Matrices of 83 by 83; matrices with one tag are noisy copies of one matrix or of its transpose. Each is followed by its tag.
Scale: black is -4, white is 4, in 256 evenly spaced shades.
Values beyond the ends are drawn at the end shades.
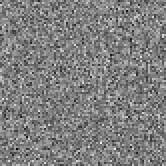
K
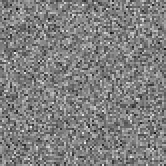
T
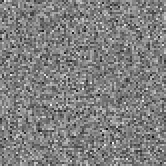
K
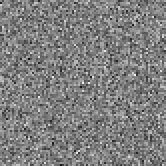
K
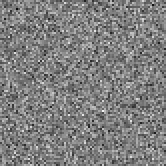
T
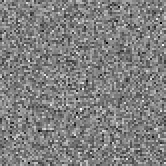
K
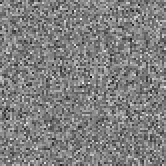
K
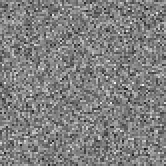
T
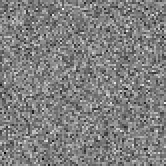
T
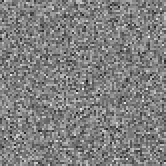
K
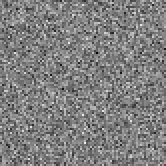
T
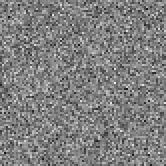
T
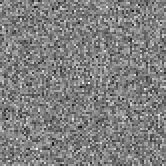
K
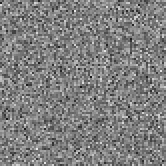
K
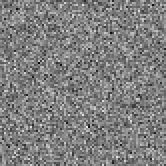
T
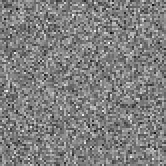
T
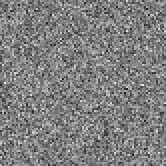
T
